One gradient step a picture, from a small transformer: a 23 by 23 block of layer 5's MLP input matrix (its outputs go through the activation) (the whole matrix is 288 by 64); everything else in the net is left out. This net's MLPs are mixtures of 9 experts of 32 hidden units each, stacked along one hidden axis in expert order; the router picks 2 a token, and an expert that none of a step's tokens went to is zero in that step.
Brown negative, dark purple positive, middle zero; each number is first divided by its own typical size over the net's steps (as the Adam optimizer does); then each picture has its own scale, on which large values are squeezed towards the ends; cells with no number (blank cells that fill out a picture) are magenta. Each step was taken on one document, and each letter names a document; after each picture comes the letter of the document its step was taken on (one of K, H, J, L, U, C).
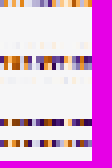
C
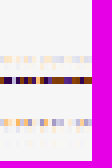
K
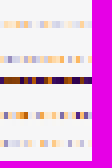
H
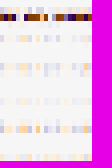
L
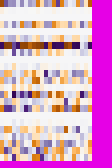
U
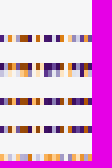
L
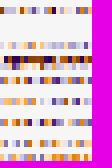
C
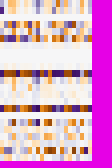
U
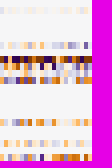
C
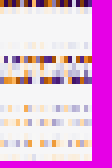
C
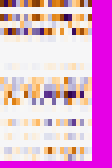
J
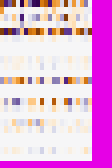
J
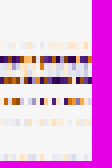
C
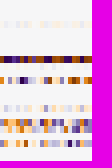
K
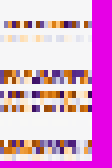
U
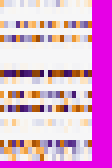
U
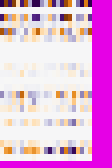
J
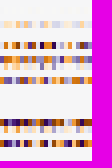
K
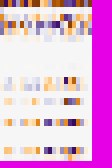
J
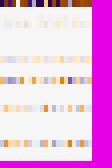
H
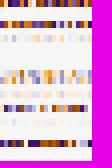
U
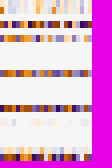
U
